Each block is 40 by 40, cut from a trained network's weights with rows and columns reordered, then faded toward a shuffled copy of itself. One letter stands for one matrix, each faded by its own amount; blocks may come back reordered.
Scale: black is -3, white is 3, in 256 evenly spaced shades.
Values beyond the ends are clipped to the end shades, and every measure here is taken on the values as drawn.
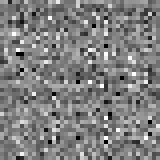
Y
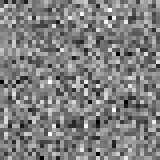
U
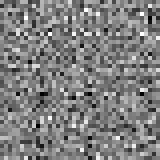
U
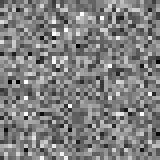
U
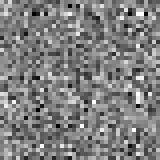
U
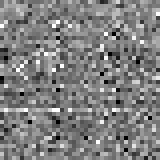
Y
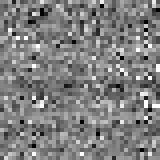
Y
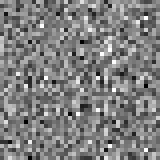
U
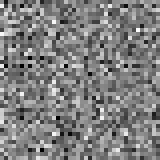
U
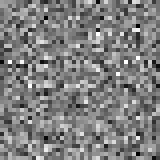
U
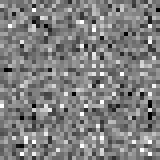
Y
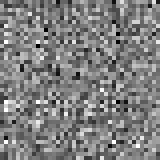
U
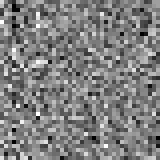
U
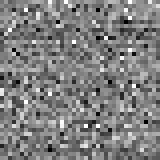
Y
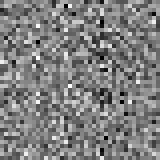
U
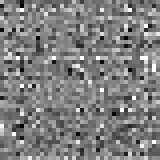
Y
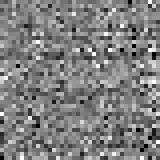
Y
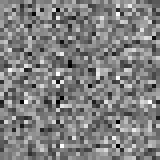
U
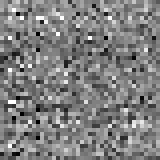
Y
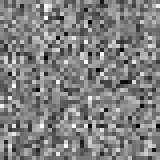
U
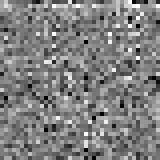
Y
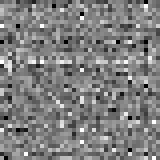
Y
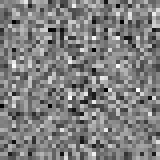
U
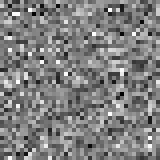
U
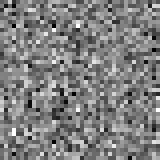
U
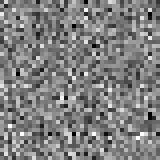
U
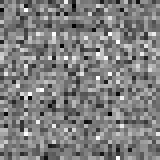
Y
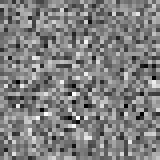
U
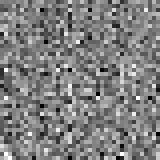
U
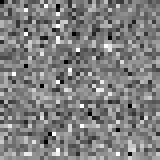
Y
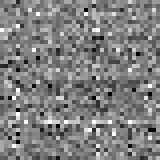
Y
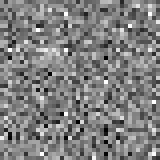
U
